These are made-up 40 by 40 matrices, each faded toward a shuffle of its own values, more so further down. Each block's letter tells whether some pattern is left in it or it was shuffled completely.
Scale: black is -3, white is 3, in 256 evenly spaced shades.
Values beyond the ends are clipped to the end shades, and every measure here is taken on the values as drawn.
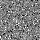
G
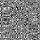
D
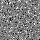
G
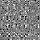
D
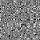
D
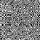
D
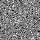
G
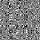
D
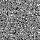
G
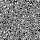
G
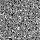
G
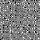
D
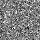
G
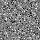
G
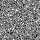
G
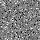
G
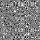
D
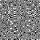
D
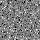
G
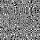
D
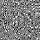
D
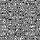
D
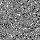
G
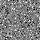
G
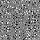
D
